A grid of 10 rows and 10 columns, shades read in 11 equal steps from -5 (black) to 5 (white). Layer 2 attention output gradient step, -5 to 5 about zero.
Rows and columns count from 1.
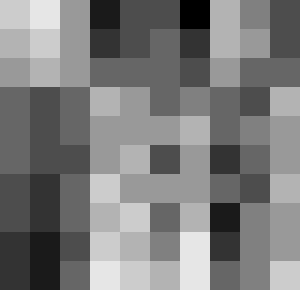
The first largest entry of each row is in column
2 2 2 4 7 5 4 5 7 4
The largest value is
4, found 4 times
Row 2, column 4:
-3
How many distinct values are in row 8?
8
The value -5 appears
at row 1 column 7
